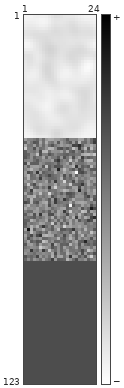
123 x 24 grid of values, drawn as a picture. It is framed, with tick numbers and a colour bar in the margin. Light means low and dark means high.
It is made of 3 by 1 panels. Panel 1,1: very low, blotchy, faint in contrast. Panel 2,1: middling, fine-grained, strong in contrast. Panel 3,1: high, flat.
